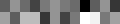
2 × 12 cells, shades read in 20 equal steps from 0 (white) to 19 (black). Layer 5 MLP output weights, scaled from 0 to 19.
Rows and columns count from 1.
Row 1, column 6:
8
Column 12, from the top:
15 7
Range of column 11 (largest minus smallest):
2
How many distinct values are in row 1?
7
